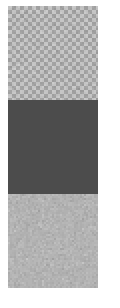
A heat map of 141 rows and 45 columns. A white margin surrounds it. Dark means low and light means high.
It is made of 3 by 1 panels. Panel 1,1: high, checkered. Panel 2,1: low, flat. Panel 3,1: high, fine-grained, faint in contrast.
